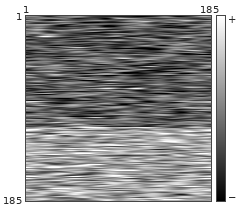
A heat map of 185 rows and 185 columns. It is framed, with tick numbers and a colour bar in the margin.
The grain runs across in streaks. The values follow a bell shape. The bottom part is higher, past a seam about 60% of the way down.
